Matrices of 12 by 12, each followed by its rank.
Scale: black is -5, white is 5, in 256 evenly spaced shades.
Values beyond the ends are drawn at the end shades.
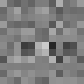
two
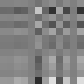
one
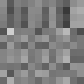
two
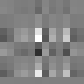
one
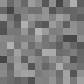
full rank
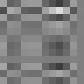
one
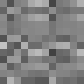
two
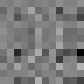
two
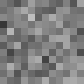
full rank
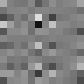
two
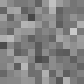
full rank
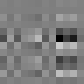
one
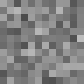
full rank
